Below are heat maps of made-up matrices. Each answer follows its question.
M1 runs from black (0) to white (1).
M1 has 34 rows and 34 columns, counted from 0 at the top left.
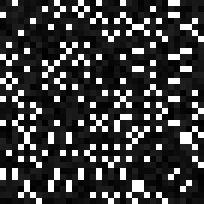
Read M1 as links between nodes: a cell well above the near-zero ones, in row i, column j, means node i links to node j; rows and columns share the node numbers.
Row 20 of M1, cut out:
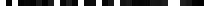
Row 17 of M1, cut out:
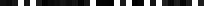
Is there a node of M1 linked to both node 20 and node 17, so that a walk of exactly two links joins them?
yes
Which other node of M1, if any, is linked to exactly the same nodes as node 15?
node 5
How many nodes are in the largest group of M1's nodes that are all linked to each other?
8
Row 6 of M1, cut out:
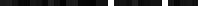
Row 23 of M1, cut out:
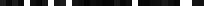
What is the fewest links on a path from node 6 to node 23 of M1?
3
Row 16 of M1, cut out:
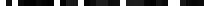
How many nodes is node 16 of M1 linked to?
7
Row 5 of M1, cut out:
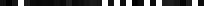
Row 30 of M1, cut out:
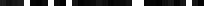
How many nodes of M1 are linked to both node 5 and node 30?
0
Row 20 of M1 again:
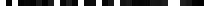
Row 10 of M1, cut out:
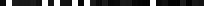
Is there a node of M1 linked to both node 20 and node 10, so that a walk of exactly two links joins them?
yes
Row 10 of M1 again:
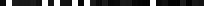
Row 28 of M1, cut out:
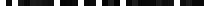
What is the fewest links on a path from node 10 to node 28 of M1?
2
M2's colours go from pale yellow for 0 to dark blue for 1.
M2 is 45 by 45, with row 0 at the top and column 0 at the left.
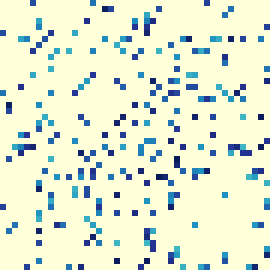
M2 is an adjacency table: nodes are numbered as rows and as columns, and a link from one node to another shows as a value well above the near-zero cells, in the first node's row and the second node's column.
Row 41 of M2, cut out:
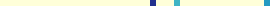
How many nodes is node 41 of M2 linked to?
3
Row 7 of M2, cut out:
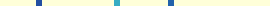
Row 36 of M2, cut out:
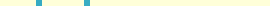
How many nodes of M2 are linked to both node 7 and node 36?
1
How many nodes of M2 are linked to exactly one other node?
1
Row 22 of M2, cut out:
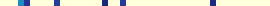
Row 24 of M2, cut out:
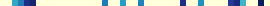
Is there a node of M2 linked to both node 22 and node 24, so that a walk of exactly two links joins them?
yes
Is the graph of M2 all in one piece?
yes
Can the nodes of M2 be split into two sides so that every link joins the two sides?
no
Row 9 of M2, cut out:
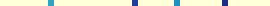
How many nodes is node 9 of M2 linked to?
4
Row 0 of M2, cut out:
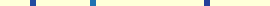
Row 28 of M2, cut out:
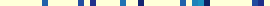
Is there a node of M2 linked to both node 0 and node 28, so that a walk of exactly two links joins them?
yes
